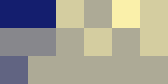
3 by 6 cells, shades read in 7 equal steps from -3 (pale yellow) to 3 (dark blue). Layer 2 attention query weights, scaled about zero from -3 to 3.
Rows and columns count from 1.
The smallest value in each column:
0 -1 -2 -2 -3 -2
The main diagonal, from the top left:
3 0 -1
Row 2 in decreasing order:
0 0 -1 -1 -2 -2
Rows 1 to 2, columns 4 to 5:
-1 -3 / -2 -1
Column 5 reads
-3 -1 -1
